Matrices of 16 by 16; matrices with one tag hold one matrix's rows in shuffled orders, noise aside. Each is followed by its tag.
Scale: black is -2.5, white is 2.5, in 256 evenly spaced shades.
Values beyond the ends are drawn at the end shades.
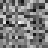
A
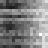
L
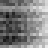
L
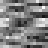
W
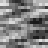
W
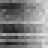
L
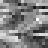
W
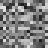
A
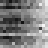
L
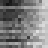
L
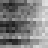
L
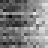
L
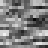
W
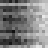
L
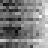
L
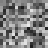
A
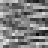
W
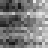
L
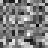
A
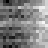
L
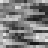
W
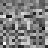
A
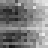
L
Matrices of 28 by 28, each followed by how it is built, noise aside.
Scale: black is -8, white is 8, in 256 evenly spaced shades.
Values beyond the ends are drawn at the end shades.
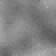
smooth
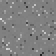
sparse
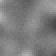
smooth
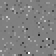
sparse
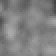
smooth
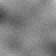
smooth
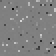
sparse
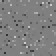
sparse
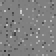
sparse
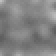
smooth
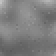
smooth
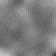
smooth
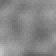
smooth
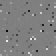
sparse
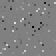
sparse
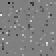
sparse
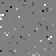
sparse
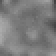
smooth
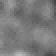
smooth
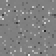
sparse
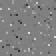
sparse
